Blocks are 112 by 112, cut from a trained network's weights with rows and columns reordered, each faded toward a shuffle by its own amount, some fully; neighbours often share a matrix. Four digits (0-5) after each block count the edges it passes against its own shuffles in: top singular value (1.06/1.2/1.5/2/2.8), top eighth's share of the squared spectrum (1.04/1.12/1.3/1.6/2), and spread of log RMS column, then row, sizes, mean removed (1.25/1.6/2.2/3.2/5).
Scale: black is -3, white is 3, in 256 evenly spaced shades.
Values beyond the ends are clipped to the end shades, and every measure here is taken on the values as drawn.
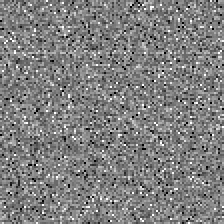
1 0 0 0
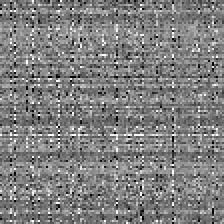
4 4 4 1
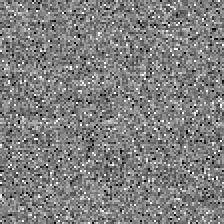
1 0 0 0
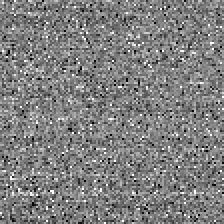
2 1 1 0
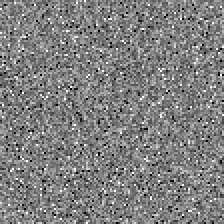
0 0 0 0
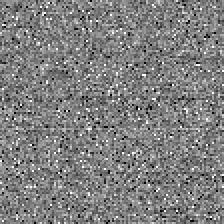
1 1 1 0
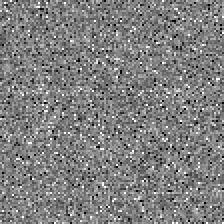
0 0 0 0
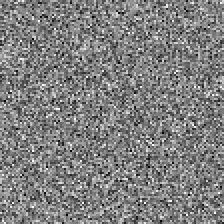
0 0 0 0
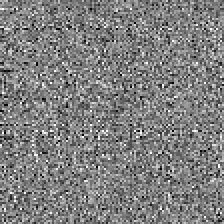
3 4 2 3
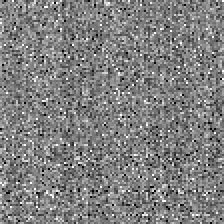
2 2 0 2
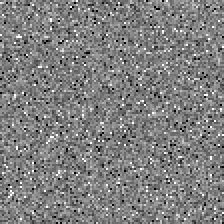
0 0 0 0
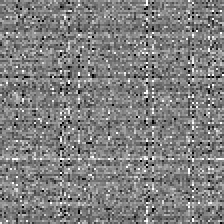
4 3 3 1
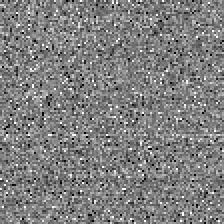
1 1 0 0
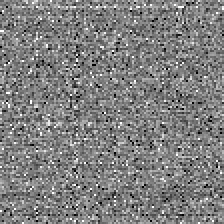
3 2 2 0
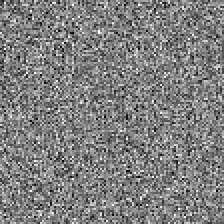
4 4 2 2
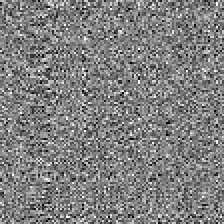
4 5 3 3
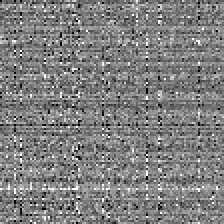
4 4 4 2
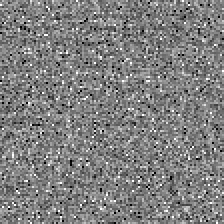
1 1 0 0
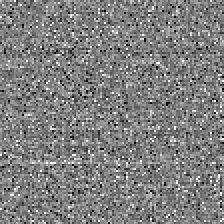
2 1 1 0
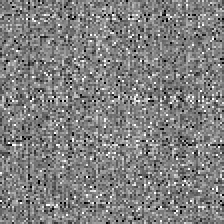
3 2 0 2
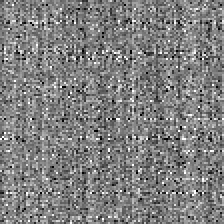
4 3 0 3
